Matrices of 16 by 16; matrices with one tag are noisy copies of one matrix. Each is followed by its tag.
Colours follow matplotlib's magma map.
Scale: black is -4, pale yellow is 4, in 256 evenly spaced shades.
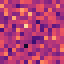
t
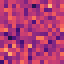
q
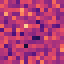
t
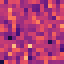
q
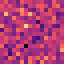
t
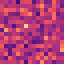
t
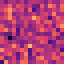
q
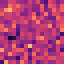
q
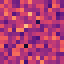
t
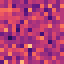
q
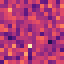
q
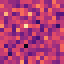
t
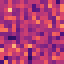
q
